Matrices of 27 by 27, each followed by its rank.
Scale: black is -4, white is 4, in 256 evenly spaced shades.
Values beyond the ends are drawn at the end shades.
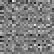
five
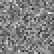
full rank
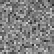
full rank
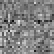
five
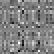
three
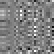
three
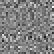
five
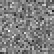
full rank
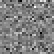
five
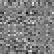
five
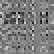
three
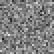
full rank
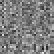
five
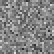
full rank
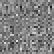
five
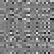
three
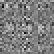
five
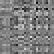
three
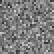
full rank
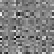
three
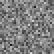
full rank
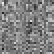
five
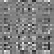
three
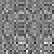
three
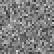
full rank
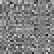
five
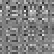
three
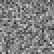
full rank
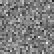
full rank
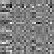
three
